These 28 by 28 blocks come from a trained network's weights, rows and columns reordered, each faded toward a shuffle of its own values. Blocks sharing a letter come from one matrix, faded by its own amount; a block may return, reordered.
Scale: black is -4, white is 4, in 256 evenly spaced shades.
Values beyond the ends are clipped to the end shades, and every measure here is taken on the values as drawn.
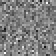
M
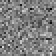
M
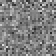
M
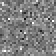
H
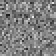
M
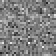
M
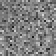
M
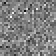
H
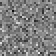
M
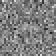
M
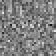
M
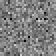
H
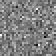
H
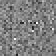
H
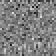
M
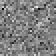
M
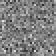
M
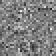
M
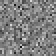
M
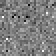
H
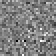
H
